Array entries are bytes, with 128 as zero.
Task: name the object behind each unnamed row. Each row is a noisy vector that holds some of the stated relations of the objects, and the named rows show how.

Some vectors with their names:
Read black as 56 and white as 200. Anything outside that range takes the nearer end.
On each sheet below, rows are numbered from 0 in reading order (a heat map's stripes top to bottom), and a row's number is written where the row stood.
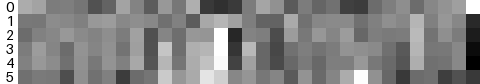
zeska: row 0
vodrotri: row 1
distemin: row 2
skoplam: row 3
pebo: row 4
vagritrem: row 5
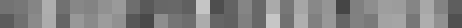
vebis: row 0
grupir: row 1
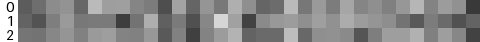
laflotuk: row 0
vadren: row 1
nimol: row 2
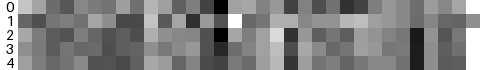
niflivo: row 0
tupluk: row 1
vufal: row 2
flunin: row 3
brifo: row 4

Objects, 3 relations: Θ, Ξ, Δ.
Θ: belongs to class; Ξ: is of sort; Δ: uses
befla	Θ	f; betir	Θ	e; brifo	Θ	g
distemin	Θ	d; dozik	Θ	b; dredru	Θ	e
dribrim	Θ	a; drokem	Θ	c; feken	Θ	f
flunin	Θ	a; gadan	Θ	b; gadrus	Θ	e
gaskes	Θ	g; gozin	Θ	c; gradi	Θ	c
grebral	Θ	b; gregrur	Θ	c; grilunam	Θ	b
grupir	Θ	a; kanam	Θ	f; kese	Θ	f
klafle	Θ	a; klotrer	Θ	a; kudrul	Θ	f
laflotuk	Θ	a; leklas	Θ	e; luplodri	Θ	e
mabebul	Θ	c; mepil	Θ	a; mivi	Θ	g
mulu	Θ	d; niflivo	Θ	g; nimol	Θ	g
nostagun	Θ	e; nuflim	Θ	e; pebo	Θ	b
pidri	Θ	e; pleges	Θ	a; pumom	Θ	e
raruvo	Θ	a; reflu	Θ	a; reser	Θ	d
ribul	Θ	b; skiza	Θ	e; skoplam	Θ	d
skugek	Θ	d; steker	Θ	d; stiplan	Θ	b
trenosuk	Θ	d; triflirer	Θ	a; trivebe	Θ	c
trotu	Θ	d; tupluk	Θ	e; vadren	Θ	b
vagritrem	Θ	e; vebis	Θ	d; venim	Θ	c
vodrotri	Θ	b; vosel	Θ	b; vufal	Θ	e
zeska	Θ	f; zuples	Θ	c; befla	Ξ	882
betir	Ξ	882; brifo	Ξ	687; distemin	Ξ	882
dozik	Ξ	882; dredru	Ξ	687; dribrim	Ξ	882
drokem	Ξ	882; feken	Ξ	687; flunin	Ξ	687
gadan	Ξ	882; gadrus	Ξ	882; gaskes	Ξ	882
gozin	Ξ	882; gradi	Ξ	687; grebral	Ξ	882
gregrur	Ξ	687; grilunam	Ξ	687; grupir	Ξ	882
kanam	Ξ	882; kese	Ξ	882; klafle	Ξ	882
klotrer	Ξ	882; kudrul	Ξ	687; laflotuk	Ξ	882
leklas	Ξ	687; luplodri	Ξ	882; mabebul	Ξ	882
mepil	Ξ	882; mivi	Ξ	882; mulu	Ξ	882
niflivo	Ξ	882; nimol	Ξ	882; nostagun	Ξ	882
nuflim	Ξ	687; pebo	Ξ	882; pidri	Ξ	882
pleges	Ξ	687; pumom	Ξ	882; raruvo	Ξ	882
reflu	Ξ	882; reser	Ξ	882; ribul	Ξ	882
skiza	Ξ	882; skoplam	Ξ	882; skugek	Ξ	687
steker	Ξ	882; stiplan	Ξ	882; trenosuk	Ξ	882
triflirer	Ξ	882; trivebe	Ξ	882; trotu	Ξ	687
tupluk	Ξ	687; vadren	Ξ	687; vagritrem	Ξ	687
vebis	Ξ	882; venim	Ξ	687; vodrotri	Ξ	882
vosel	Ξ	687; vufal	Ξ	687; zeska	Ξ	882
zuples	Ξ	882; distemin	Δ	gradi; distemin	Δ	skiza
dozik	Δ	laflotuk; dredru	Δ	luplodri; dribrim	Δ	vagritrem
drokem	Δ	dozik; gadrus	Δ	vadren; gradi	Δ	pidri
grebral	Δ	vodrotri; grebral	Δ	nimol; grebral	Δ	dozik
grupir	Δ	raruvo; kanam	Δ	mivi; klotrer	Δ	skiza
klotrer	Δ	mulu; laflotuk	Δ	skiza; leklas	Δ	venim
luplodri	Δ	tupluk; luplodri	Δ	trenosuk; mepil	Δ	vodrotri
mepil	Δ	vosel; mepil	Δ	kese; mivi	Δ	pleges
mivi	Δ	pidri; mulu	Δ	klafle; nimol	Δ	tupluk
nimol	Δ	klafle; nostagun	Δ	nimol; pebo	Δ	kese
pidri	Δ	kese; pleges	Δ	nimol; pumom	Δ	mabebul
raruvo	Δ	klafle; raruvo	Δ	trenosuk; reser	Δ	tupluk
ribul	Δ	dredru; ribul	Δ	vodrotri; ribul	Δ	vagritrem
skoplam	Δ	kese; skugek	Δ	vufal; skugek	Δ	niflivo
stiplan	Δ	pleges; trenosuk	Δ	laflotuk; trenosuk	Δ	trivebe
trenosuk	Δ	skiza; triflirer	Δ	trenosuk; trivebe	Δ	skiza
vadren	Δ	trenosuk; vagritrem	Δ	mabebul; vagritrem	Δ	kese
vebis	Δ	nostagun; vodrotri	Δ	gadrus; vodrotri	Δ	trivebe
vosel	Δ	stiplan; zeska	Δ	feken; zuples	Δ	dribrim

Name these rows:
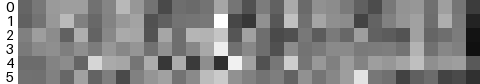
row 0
drokem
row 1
grebral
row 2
zuples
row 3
mivi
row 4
klafle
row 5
gradi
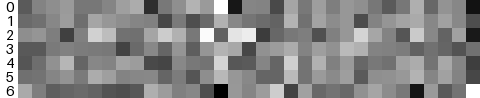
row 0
mepil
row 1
mulu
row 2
kese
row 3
dredru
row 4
klotrer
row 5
trenosuk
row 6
feken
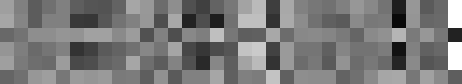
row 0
trotu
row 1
skugek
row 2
trivebe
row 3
leklas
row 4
gregrur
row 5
nostagun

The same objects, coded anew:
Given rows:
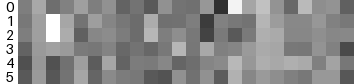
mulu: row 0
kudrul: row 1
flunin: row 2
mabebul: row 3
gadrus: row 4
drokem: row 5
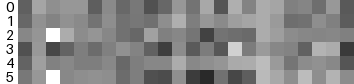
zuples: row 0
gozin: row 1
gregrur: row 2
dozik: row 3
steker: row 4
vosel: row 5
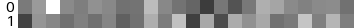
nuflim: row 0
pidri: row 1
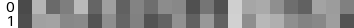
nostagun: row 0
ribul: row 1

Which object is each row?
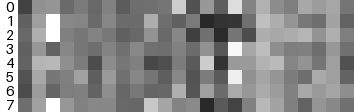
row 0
pebo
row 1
dredru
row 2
vagritrem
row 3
distemin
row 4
dribrim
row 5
grebral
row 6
mepil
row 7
tupluk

